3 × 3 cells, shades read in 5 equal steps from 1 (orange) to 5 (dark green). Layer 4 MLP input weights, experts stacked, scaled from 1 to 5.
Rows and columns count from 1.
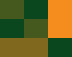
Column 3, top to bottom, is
1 1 5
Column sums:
12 12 7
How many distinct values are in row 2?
3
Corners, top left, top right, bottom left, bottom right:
4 1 3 5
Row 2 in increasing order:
1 4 5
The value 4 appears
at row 1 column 1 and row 2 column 2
